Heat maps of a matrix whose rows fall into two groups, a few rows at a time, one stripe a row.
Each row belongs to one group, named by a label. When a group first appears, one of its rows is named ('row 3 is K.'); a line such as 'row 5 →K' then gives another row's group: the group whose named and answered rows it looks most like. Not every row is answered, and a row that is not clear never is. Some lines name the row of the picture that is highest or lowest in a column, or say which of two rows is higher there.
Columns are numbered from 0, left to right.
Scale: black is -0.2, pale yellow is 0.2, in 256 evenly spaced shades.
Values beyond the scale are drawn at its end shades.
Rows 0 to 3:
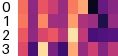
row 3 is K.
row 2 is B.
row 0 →B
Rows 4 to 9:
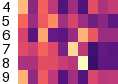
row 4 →K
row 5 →B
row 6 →K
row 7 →B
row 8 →B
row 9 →K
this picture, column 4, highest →8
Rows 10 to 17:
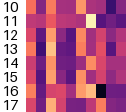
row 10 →B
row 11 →B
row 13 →K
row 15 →K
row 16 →B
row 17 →K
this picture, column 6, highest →11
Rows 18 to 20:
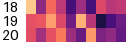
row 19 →B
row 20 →B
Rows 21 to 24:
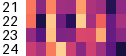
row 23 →K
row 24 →B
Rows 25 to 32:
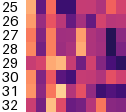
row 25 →K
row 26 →K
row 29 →B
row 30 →K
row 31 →B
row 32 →K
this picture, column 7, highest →32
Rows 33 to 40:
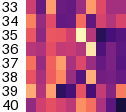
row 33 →K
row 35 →B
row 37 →B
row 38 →B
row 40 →B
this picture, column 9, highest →39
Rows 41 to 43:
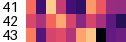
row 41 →K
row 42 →B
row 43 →B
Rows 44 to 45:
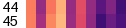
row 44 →B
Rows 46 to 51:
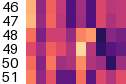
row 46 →K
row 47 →K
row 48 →B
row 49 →B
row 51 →K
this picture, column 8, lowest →50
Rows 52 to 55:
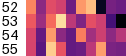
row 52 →B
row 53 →B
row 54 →K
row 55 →K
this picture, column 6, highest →52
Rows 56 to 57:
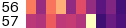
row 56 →B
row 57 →B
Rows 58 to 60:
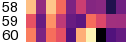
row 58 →B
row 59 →K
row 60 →B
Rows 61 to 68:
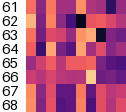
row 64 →K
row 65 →B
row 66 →B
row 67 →K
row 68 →K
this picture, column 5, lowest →62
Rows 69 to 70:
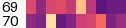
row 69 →B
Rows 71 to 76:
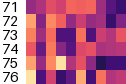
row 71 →B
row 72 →B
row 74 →K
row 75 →B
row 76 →K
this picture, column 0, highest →76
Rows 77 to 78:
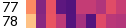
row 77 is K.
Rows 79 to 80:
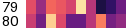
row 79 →B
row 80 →K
